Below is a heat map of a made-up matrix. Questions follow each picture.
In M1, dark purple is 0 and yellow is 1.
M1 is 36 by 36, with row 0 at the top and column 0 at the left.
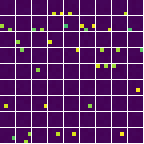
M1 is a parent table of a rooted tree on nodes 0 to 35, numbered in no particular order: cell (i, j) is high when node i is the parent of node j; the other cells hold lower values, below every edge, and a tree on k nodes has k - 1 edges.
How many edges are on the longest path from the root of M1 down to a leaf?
12
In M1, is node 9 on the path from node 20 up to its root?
no
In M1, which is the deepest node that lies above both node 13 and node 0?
6
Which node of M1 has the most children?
7
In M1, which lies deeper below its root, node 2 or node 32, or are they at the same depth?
the same depth
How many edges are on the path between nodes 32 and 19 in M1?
4
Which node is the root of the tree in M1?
33
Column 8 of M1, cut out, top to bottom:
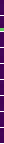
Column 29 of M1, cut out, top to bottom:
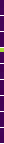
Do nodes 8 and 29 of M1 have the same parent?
no
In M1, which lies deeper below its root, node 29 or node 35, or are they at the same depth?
the same depth
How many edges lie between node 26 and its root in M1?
7
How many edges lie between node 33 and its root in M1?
0
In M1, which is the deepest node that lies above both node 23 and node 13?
6
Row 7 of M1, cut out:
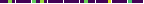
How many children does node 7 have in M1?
6
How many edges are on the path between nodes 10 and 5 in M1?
2
